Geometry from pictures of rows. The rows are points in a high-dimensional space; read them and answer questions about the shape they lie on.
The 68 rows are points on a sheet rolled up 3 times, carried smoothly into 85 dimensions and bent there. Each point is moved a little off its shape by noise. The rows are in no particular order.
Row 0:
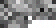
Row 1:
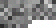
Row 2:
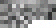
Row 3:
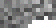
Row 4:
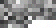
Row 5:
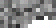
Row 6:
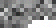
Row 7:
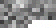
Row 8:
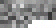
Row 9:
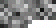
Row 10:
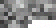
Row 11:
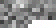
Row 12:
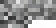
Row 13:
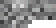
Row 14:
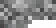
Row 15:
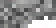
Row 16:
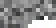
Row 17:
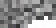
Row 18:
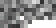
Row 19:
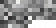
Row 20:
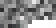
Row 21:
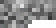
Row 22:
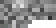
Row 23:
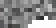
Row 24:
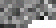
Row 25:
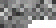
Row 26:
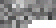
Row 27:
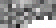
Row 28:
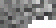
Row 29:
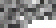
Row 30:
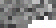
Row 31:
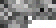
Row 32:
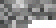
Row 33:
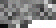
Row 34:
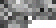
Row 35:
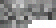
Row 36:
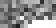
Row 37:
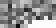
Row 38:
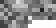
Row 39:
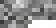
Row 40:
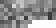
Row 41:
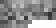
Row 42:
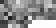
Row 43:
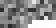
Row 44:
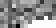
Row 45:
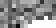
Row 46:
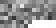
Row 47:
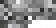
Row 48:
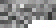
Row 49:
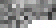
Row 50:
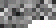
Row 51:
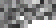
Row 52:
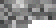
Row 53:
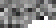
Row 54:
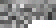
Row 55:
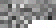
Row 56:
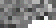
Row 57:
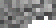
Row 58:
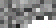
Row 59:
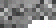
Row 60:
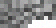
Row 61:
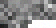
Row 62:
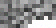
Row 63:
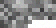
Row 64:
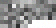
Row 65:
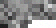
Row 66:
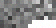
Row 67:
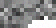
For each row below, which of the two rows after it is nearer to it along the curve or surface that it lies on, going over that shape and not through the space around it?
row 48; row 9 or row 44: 9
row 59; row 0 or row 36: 0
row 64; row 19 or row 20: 19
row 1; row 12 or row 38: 38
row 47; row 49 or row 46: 46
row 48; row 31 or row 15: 31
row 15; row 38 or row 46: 38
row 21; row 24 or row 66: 66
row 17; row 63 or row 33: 33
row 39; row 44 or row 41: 41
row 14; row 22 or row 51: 22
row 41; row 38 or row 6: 38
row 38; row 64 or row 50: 64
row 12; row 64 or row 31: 31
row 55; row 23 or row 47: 47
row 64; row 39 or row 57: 39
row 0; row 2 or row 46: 46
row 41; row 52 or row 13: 52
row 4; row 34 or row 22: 34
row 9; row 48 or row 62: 48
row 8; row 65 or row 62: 65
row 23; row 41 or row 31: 31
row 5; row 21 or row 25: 25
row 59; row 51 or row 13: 13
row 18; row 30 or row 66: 30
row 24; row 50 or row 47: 50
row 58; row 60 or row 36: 60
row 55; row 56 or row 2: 2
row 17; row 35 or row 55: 55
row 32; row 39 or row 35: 35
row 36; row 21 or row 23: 23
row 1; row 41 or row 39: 39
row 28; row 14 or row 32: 14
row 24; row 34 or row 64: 34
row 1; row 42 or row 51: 42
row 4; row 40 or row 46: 46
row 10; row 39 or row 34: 39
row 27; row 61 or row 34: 61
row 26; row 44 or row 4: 4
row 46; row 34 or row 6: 34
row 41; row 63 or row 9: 63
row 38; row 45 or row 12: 12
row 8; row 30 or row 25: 25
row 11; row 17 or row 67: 67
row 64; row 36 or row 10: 10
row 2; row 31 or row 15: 31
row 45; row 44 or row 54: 44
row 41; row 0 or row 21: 21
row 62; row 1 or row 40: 1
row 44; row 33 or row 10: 33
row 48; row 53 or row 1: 1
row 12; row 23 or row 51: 23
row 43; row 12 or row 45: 45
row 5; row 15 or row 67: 67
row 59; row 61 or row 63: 61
